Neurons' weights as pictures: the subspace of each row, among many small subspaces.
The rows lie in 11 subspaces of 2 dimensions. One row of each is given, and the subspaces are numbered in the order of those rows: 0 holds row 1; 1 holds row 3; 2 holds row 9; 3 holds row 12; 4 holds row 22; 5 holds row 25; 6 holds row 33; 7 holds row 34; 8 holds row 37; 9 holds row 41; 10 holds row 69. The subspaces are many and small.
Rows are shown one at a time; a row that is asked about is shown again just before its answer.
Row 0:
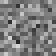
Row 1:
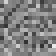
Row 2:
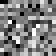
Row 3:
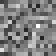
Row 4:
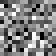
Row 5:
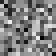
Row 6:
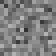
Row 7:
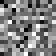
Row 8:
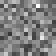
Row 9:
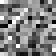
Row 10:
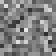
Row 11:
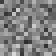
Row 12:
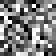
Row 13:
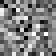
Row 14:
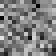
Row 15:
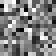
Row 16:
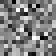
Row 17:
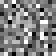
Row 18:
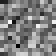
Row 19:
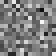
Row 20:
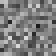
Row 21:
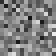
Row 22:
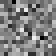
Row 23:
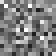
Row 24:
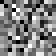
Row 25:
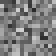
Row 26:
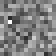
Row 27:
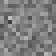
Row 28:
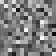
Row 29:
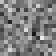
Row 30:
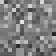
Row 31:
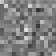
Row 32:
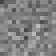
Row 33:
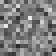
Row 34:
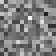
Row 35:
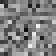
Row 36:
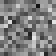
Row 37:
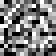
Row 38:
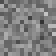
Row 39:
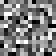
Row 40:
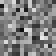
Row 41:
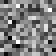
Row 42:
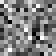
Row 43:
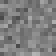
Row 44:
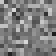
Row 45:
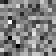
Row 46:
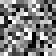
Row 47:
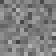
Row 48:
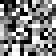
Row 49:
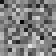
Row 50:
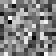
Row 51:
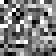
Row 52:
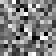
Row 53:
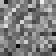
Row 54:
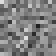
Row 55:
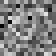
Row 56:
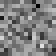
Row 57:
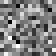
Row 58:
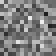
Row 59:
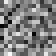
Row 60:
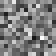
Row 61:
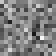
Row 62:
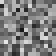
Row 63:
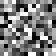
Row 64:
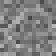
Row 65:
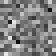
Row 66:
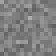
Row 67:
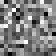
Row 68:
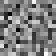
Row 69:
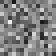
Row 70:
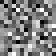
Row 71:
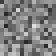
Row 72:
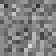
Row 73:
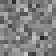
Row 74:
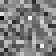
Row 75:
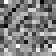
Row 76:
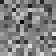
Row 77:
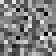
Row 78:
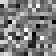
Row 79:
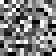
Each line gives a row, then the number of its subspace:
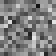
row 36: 6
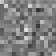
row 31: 1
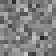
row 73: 4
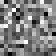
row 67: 8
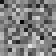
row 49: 0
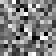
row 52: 4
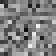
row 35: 1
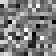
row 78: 1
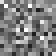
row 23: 1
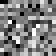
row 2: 9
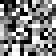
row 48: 5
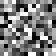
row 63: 4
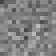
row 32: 2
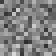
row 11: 5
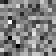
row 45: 9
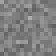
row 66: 7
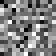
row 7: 2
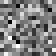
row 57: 9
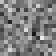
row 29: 3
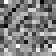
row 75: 0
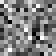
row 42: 3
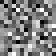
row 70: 6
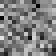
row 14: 7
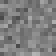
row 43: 2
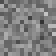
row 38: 7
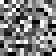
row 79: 6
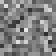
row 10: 9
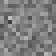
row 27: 10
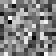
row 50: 10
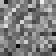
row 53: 0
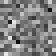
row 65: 9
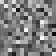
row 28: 6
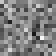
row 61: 3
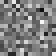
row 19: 10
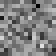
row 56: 7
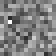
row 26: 10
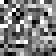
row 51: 8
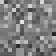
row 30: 0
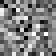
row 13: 2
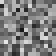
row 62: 5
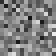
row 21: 6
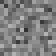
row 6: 9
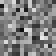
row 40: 5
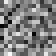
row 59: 8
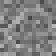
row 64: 1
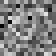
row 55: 10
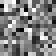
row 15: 5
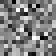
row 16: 4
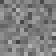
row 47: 0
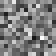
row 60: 4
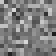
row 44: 8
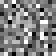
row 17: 10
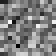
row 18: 2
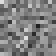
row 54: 2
